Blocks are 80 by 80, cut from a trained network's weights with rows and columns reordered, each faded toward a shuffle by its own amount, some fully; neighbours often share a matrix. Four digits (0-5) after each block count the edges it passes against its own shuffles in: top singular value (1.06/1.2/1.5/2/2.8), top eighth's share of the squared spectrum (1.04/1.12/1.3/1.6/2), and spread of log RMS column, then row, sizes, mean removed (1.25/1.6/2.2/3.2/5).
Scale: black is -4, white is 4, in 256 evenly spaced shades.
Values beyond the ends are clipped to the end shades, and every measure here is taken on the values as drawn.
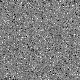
1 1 0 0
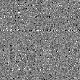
3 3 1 2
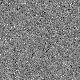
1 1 0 0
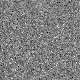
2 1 0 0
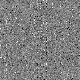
3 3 2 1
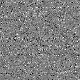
3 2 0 2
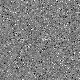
1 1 0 0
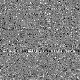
3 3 0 2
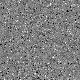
1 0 0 0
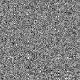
3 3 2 2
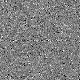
3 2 0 1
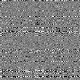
4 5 1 4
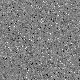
0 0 0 0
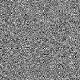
3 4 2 2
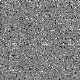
3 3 0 2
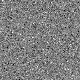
1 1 0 1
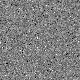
0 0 0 0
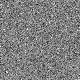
0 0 0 0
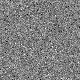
0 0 0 0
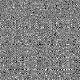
4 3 0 3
